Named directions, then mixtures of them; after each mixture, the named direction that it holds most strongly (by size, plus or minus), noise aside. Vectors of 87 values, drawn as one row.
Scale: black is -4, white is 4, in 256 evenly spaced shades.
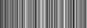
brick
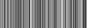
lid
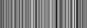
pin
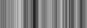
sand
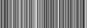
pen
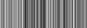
brick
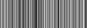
pen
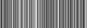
pen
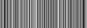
pen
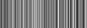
pen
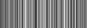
brick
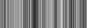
sand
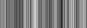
sand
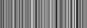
pin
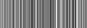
pin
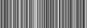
pen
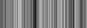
sand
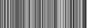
lid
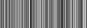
lid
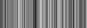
brick
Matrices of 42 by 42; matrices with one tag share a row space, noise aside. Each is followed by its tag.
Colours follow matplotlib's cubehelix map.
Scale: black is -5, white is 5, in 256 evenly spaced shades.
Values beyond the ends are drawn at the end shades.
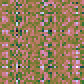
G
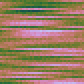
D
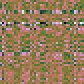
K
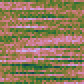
D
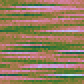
D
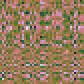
K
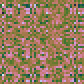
K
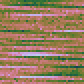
D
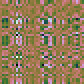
G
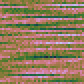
D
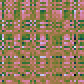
K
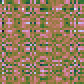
K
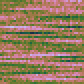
D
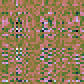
G
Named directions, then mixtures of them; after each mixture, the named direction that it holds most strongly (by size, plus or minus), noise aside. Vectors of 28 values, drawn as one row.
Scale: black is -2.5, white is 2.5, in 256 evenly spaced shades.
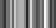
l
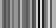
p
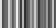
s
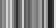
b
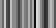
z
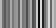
p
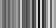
p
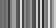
p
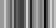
l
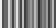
s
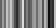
b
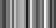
l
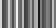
s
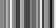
b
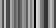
z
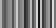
p
